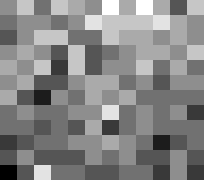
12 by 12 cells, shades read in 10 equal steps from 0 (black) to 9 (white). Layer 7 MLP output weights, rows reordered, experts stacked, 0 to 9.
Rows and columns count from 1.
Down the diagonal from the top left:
5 5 7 3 7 6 5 4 5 1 5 2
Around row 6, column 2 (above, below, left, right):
5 3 5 3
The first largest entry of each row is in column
7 6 3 5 3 2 1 7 6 7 2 3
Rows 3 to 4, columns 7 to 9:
7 6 6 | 4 5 6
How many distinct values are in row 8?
4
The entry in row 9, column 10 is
4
